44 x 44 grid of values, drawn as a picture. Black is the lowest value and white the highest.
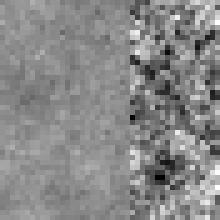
No overall slope runs across the table. A vertical seam about 60% of the way across splits the table, and the left part is calmer. The halves do not mirror each other.
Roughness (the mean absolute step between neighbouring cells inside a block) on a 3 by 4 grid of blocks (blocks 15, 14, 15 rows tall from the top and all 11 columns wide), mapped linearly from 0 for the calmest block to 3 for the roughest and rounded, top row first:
0023
0023
0023
